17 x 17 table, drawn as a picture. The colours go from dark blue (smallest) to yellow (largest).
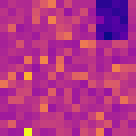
Histogram: heavy tails on both sides. Mirror symmetry: none. Average level on the scale: 40%. Odd patch: lower, in the top right. Ninth with the lowest average: top right.
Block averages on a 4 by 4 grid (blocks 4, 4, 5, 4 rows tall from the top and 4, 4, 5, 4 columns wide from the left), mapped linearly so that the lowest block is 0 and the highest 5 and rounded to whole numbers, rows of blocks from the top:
4 5 3 0 / 4 4 4 3 / 5 4 4 5 / 4 4 4 4
